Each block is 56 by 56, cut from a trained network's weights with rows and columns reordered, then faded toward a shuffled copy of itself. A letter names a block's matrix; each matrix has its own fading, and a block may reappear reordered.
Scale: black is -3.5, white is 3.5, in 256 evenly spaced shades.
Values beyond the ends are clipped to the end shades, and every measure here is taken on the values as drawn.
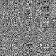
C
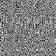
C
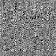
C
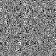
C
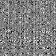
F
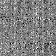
F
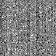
F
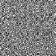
C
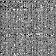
F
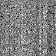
F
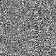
C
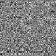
C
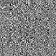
C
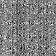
F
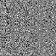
C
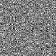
C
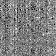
F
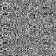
C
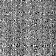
F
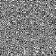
C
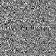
C
